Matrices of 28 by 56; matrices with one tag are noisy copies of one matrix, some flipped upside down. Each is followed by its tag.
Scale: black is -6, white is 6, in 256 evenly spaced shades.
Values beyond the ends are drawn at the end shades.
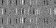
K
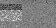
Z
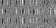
K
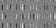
K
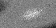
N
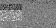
Z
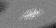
N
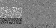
Z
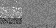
Z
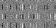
K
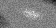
N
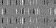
K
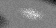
N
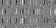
K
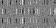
K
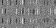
K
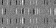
K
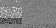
Z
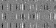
K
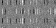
K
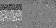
Z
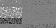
Z
